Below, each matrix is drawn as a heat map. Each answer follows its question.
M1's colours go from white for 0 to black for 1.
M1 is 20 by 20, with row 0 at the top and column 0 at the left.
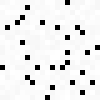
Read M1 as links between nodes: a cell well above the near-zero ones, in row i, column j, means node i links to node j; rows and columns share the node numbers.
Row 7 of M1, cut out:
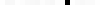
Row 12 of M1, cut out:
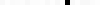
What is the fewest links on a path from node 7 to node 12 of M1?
2
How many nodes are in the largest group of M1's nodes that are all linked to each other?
2
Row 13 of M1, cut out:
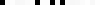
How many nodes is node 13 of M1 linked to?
4
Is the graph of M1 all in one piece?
no
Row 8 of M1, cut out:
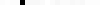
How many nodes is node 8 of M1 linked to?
1
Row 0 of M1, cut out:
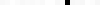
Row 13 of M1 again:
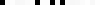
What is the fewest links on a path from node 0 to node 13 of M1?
1
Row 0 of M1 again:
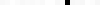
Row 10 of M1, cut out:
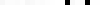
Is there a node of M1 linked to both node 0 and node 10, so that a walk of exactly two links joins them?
yes
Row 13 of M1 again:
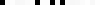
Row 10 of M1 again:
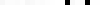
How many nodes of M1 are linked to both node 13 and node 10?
0
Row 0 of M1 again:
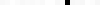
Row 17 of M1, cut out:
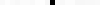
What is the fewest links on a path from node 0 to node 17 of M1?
3
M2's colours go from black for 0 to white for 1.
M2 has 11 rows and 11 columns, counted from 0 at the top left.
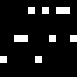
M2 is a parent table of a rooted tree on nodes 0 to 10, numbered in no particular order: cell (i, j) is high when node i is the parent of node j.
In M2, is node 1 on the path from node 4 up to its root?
yes
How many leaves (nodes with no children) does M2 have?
8
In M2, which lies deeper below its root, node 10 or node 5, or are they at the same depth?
node 10
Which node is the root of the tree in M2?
1
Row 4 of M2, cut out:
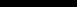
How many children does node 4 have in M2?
0
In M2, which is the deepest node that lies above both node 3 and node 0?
8
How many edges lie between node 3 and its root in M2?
3
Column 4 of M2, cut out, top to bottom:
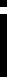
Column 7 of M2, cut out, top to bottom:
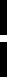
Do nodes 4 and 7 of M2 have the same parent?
no
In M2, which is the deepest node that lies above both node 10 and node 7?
5
